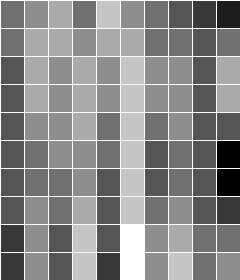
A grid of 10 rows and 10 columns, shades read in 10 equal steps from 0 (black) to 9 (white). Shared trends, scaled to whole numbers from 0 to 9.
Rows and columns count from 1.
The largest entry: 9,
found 2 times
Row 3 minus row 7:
0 2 1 1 2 0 2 1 0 6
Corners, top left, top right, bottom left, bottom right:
4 1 2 5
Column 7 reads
4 4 5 5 4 3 3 4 5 5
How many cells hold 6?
14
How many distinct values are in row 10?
6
